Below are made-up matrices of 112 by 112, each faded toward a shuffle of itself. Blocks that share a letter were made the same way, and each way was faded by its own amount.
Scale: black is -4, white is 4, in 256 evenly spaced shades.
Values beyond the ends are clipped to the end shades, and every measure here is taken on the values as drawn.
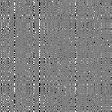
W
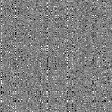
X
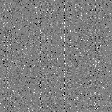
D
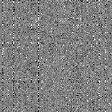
X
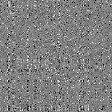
D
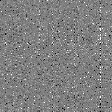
D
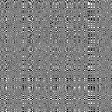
W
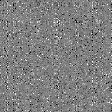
D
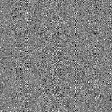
X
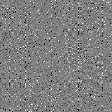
D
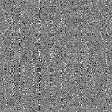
X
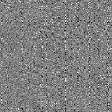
X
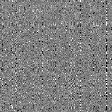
X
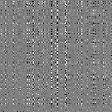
W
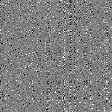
D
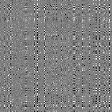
W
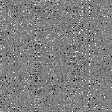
D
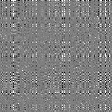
W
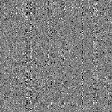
X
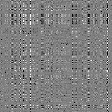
W
